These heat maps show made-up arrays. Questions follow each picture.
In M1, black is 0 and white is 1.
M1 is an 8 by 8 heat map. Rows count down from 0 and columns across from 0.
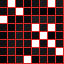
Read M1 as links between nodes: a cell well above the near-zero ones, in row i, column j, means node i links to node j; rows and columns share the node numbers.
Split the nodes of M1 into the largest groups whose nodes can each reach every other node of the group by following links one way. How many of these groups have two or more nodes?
2
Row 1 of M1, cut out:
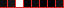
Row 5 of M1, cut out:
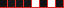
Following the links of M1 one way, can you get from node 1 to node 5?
yes
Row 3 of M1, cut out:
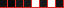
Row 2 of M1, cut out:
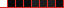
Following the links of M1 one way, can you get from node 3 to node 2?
no
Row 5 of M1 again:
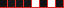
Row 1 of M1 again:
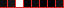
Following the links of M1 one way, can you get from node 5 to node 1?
no
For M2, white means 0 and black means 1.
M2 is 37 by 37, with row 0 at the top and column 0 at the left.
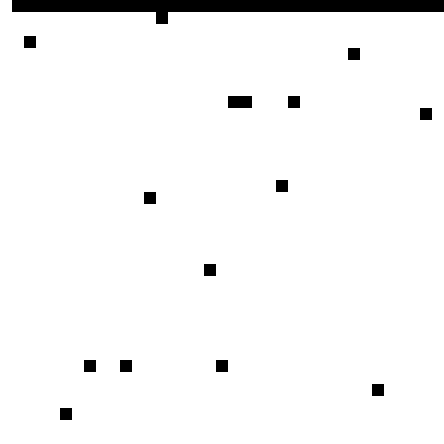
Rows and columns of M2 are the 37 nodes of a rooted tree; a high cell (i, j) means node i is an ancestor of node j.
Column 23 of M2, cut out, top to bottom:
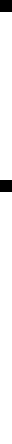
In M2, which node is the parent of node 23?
15
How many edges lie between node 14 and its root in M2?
1
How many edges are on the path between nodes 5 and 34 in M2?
1
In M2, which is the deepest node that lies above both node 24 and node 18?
0
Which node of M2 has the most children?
0
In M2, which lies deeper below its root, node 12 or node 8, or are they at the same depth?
node 12
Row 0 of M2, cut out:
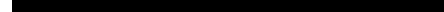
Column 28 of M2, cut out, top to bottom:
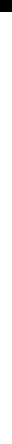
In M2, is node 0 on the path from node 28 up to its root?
yes
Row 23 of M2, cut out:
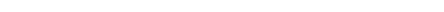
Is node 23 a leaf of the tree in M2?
yes
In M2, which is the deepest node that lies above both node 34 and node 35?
0
